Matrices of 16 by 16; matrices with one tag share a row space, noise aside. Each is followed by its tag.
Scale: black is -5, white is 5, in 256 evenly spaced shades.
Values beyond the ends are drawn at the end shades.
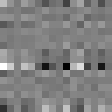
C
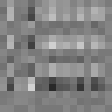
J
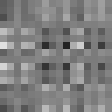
C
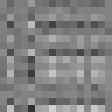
J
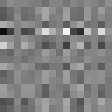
C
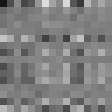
C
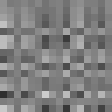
C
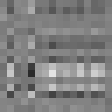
J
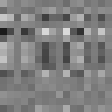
C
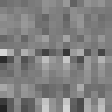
C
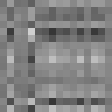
J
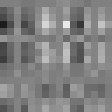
C
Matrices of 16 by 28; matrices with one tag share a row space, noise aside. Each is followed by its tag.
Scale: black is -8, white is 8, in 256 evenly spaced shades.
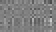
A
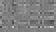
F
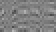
F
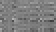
F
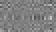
A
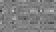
F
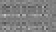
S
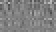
A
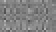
S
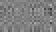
A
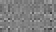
A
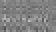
S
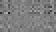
A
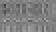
S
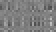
A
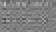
S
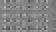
S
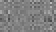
A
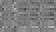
F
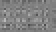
S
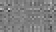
A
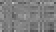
F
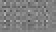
S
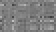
F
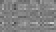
F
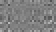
A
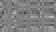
F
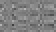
F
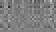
A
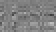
F
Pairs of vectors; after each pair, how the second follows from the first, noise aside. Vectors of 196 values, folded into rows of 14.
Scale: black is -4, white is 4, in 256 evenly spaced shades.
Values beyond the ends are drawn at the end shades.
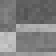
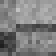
negated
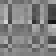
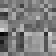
reversed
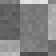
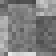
reversed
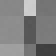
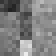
reversed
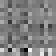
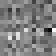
wrapped around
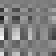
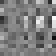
reversed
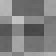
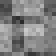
negated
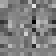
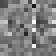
negated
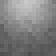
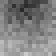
negated
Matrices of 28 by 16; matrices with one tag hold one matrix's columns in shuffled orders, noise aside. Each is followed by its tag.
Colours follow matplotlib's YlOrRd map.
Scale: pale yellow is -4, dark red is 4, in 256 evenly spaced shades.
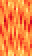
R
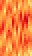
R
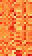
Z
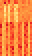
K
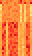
K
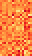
Z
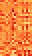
Z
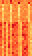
K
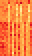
K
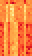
K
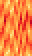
R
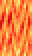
R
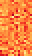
Z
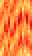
R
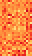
Z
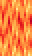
R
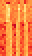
K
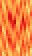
R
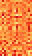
Z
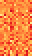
Z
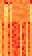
K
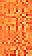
Z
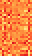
Z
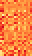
Z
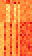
K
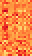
Z
